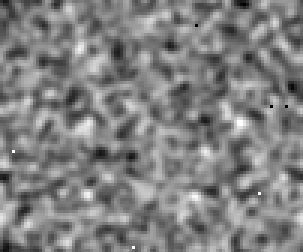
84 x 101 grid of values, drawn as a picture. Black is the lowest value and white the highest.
Seam: none. Slope: none. Grain: blotchy. Histogram: bell-shaped. Lone odd cells: 6, 3 higher and 3 lower than their neighbours. Average level on the scale: 50%.
